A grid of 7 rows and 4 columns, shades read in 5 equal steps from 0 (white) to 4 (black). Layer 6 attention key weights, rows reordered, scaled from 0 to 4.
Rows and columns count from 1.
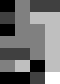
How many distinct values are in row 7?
3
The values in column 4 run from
0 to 3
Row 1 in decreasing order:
4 3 3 2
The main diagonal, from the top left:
4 2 2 1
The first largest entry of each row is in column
1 1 1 1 1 3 1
